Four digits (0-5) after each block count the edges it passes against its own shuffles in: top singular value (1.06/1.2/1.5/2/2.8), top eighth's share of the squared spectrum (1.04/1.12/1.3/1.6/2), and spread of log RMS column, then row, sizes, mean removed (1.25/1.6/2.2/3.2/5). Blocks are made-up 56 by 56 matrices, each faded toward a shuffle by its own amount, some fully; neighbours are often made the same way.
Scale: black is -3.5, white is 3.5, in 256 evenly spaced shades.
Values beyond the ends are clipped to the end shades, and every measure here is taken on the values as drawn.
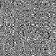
4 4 2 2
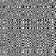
5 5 3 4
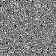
3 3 0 1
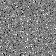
0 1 0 0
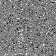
2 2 1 0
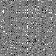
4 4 2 1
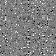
3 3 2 0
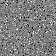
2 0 0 0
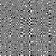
5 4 3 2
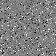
0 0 0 0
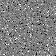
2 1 0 0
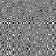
5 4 3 3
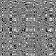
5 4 3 2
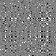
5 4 2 2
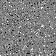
1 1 0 0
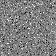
0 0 0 0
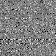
2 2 0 2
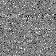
0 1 0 1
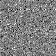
1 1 0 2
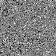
0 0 0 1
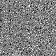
0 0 0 0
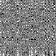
4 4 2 2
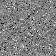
2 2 0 0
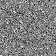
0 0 0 0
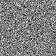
0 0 0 0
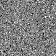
0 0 0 0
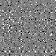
4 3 2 1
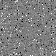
2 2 1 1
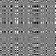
5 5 4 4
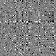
4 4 2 2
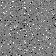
2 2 0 0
